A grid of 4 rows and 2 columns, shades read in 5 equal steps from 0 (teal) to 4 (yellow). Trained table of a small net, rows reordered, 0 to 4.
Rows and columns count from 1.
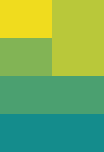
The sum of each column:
7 7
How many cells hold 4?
1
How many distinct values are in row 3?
1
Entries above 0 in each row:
2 2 2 0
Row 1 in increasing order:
3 4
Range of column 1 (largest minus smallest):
4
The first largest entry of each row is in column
1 2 1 1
